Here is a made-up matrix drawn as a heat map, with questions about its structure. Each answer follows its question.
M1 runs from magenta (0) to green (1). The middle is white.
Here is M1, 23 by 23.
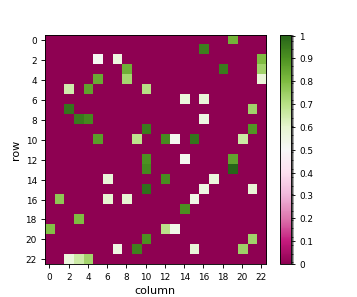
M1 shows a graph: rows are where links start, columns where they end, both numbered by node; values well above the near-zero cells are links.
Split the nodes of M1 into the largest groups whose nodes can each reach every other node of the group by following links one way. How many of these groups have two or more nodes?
1
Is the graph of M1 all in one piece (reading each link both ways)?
no
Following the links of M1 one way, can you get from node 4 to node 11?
no
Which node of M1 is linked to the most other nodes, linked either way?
node 10
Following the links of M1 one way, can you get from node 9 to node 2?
yes
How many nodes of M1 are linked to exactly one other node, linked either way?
4
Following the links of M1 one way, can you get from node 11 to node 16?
no
